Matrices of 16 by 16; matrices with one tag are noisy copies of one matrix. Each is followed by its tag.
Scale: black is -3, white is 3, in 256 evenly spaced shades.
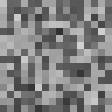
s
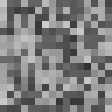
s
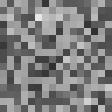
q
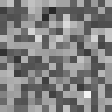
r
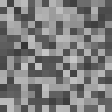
q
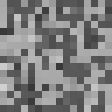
s
